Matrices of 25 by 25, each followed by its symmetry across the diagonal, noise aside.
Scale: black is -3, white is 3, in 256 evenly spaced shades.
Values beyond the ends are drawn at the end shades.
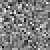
antisymmetric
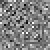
symmetric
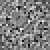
symmetric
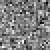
antisymmetric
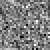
antisymmetric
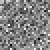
symmetric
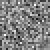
symmetric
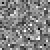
symmetric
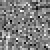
antisymmetric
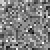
symmetric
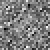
symmetric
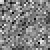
symmetric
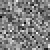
antisymmetric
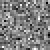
antisymmetric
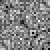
symmetric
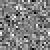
antisymmetric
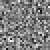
antisymmetric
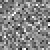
symmetric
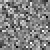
symmetric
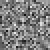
antisymmetric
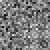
symmetric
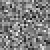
antisymmetric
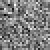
antisymmetric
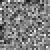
symmetric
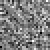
antisymmetric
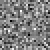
antisymmetric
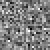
antisymmetric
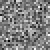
symmetric
